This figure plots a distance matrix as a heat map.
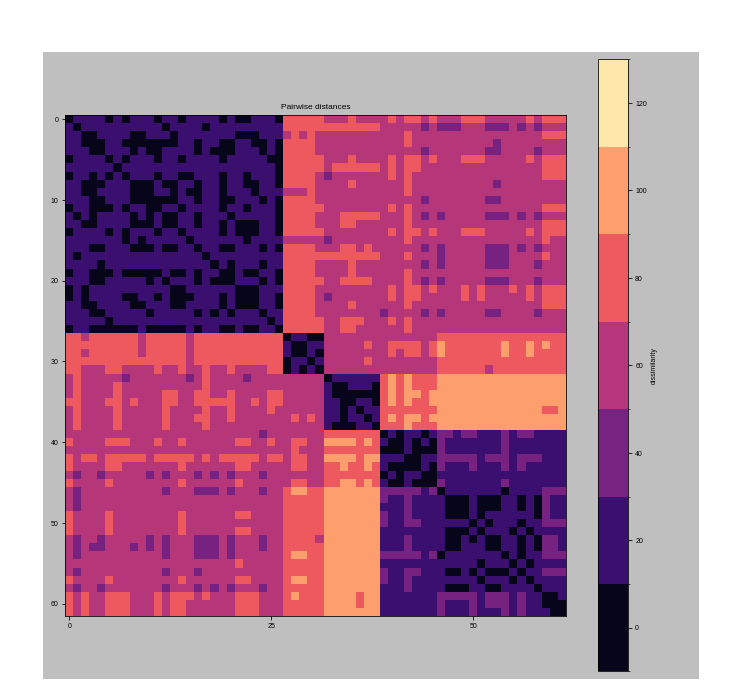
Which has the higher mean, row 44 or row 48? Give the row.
48
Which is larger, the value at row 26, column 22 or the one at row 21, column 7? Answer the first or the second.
the second
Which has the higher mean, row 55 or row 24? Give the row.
55
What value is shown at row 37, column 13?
60
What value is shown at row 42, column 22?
80
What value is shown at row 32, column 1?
80
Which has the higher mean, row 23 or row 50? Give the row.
50
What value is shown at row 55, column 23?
60
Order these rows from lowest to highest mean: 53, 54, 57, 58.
53, 58, 54, 57
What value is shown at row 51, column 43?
20
